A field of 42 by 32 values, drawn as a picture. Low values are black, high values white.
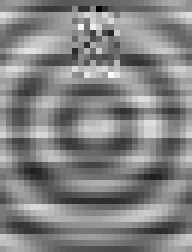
Values change most from cell to cell in the top middle. In the top middle lies a patch that is rougher than the rest. Streaks run across, left to right. Concentric rings centre on the centre. Horizontal stripes repeat 9 times down the table. Overall the values sit about 50% of the way up the scale.
